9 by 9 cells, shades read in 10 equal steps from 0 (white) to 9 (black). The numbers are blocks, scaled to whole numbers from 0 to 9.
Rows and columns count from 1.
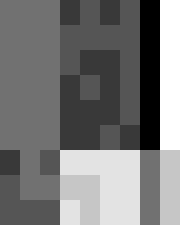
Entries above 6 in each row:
3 1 3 3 4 4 1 0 0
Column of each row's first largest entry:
8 8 8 8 8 8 1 1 1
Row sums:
50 48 50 50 51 51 29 29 30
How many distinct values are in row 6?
5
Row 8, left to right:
6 5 5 2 2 1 1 5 2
